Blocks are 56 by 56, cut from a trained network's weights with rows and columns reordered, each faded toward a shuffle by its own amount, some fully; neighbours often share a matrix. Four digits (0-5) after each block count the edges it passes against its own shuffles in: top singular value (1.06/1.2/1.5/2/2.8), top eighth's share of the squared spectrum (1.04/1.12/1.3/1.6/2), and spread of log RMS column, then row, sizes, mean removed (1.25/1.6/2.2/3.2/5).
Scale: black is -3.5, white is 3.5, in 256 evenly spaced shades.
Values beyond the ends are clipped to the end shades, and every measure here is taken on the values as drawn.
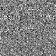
3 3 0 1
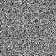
3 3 0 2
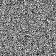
0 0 0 0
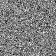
0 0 0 0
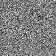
1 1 0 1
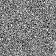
0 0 0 0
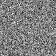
1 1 0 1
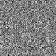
3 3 0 2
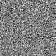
3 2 0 1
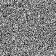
0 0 0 0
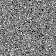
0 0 0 0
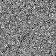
2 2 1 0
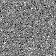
1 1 0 0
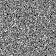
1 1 0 0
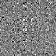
3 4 2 2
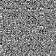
3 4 2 2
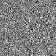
3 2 1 1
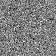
1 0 0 0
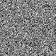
2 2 0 1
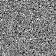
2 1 0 0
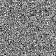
3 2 0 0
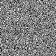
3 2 1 0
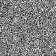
2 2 0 0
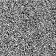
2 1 0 0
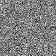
3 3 1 2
